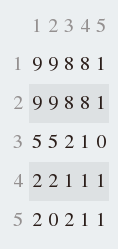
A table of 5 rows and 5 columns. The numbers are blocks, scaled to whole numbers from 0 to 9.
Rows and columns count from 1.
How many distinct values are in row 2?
3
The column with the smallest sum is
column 5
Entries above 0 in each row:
5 5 4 5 4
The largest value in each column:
9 9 8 8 1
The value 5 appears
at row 3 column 1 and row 3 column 2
